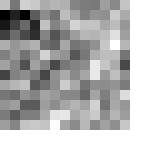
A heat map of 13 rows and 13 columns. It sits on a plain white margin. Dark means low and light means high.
Roughest part: top left. Odd patch: lower, in the top left. Ninth with the lowest average: top left.
